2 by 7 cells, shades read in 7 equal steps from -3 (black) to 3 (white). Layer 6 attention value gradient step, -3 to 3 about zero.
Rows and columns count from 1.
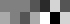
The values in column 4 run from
-1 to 1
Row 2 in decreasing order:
3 2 1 1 0 -1 -3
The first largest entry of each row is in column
6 5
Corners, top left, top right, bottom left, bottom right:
0 -1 1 2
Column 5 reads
-2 3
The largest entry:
3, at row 2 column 5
